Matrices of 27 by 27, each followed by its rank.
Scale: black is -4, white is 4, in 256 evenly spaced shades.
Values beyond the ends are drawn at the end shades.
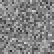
full rank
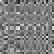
three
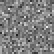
full rank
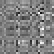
three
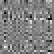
three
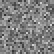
full rank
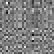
three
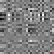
three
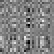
three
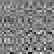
three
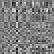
three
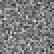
full rank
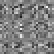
three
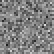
full rank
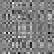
three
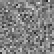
full rank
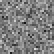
full rank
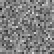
full rank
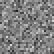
full rank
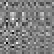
three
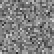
full rank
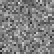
full rank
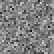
full rank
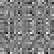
three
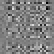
three
